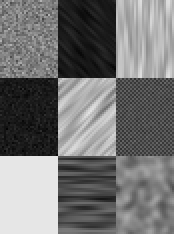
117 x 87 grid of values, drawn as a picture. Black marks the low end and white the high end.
The table splits into 3 rows of 3 panels. Panel 1,1: middling, fine-grained. Panel 1,2: very low, slanting down to the right, faint in contrast. Panel 1,3: high, streaked downward. Panel 2,1: very low, fine-grained, faint in contrast. Panel 2,2: high, slanting up to the right. Panel 2,3: low, checkered. Panel 3,1: very high, flat. Panel 3,2: low, streaked across. Panel 3,3: middling, blotchy.
